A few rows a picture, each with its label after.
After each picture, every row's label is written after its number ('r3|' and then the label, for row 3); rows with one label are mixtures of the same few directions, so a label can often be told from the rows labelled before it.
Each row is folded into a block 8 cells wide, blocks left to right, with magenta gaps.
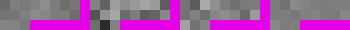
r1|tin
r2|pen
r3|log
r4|log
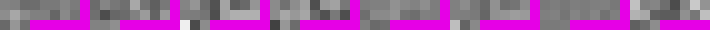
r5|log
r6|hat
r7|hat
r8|hat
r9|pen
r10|hat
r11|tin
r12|tin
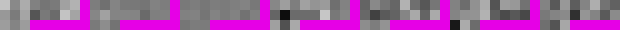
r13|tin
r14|log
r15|tin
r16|log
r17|hat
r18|hat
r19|pen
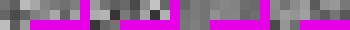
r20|log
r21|tin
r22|tin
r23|hat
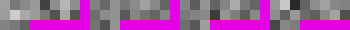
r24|hat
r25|pen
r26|pen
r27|log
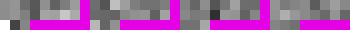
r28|hat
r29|log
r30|pen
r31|hat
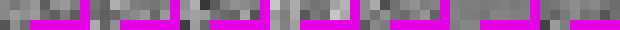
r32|hat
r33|log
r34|log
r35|tin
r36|log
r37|pen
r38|hat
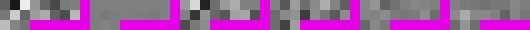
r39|log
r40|hat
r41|log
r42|pen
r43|log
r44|log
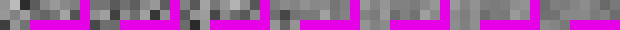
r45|log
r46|tin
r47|pen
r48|log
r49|tin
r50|tin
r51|tin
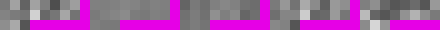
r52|pen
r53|pen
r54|tin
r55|pen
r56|pen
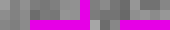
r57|tin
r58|hat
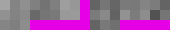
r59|tin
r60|tin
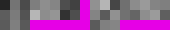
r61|tin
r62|log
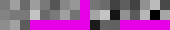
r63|pen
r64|tin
